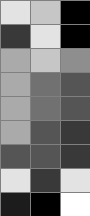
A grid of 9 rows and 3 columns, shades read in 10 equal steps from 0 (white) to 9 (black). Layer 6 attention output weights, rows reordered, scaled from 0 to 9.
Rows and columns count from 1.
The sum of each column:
35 43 49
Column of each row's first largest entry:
3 3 3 3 3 3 3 2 2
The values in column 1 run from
1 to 8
